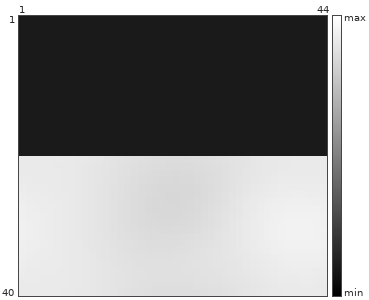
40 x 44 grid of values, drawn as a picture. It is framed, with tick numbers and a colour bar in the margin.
The table splits into 2 rows of 1 panel. Panel 1,1: very low, flat. Panel 2,1: very high, smooth, faint in contrast.
